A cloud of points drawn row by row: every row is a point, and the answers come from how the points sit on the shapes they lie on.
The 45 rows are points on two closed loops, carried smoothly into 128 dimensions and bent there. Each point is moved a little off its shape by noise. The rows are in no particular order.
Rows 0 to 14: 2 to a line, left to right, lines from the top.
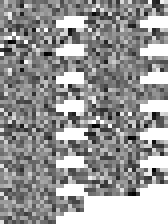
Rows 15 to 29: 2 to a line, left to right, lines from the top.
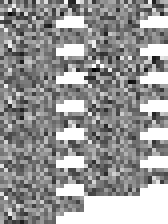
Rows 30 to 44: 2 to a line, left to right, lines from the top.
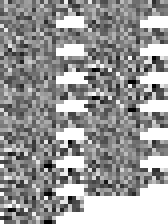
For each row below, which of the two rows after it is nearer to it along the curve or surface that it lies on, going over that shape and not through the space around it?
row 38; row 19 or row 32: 32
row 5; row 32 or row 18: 18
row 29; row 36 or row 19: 36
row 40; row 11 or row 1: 11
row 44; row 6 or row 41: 6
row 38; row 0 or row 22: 22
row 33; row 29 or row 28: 29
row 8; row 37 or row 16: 37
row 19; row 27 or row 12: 12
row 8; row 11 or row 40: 40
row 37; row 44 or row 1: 44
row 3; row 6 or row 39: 39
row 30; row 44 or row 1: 44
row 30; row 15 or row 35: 35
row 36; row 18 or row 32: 32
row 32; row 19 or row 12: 12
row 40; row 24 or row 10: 10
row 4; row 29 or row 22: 29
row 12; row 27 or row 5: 27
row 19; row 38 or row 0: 0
